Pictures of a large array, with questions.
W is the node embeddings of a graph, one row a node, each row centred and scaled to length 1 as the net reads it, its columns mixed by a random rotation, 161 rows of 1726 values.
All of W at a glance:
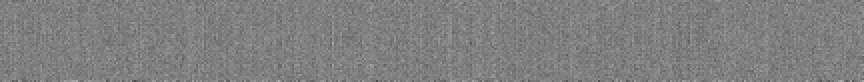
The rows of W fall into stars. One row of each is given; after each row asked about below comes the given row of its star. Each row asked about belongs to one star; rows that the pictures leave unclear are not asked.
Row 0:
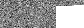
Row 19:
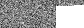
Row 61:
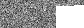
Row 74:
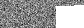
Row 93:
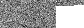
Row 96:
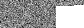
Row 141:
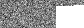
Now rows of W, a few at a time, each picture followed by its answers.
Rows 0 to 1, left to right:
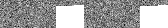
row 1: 141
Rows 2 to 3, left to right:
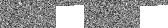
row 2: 0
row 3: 0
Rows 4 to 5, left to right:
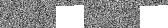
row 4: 93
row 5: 74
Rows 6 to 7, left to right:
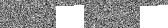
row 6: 74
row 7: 141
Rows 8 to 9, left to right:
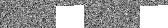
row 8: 96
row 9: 61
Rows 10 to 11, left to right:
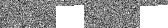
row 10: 96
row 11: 141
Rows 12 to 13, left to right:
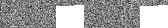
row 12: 19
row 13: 0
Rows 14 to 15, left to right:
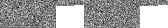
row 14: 19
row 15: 93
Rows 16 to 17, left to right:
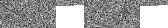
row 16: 93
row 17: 19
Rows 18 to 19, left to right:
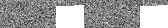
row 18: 74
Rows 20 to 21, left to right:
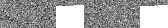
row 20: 141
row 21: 0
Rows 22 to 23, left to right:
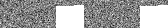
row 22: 93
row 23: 74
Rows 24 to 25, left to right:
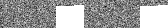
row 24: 96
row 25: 0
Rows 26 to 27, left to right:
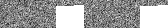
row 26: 96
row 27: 74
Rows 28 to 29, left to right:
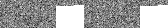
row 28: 19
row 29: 19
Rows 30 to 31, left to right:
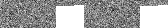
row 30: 0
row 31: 61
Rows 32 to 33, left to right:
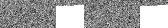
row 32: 61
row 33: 141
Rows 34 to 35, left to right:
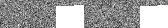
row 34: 96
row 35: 19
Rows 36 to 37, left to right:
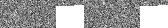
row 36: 93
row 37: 0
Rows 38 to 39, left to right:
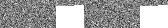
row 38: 61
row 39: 61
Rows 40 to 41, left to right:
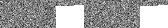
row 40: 93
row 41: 0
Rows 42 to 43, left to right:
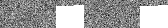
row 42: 19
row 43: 93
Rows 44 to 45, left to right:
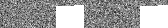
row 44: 61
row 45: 61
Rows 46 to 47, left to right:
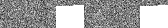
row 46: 141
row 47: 19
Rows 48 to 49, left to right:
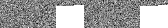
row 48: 19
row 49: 96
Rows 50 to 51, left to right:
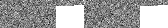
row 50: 93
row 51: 0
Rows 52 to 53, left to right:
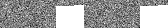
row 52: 96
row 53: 61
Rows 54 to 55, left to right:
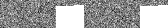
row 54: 74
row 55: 61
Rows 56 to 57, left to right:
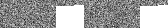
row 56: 19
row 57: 96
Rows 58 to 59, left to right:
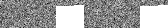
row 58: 96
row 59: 19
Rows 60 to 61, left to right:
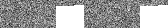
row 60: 0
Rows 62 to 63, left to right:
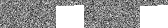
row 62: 61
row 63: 141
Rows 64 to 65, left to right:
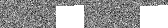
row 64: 61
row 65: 61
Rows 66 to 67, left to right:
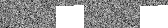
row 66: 19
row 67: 61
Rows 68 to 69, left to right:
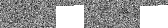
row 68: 0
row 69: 74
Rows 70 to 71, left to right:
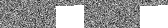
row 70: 93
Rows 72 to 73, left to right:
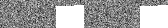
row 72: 74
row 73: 93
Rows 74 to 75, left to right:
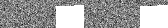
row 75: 0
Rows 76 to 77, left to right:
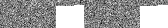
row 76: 74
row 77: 141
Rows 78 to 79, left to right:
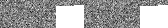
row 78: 61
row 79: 74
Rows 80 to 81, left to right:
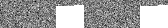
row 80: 61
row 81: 19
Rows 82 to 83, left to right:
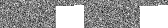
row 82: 74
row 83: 74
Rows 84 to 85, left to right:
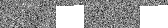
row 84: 19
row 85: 74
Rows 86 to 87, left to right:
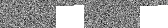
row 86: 19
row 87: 141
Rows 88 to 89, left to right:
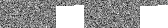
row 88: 19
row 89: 141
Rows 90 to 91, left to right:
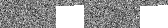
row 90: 61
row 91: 61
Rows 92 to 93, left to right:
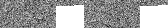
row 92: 96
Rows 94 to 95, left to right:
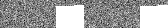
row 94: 74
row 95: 141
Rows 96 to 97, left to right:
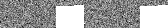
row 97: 93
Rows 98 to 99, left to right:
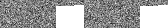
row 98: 61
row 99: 96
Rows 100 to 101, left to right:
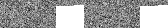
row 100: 19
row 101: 0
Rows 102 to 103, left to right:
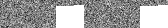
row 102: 19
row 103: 93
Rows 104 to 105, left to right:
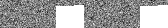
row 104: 93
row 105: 141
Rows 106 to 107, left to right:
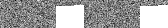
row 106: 0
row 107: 96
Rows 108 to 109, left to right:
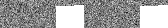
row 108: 74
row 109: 61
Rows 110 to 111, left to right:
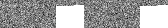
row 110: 19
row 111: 93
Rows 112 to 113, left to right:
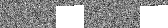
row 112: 61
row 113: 96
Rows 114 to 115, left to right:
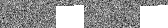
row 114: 96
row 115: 19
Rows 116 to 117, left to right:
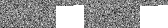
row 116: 19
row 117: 61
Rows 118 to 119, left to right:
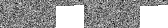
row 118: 0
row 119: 96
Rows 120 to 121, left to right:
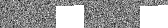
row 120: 96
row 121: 96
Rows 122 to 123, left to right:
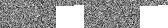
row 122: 19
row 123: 93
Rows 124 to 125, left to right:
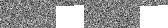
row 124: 0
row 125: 93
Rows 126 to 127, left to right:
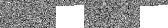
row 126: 96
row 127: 0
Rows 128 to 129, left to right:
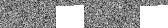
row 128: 93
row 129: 19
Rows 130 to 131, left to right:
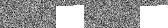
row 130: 19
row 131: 141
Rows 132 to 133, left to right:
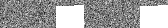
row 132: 96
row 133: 93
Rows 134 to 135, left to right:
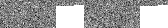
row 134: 19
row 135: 141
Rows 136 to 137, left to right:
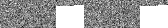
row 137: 74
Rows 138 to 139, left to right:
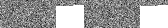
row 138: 141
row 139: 74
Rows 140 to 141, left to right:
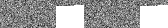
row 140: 0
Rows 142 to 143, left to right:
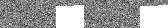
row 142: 93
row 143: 141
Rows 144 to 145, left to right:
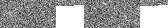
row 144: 93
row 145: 0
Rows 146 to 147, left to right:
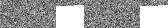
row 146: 141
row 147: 61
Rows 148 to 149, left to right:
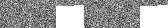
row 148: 61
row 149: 19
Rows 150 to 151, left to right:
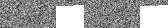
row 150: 19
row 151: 61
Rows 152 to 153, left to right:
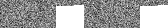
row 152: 19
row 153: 0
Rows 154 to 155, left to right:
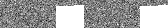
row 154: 61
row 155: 93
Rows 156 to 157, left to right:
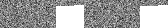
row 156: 0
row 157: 61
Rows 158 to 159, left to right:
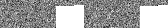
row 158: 93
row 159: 96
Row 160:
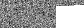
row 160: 0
